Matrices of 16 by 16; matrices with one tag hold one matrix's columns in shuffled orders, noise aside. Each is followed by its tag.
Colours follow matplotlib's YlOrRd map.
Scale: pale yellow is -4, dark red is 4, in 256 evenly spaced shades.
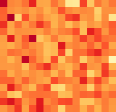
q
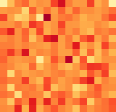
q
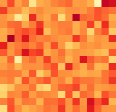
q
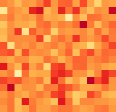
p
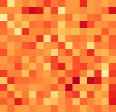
p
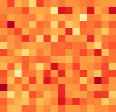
p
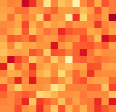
q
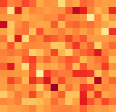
p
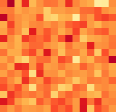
q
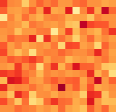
p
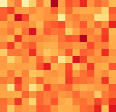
q
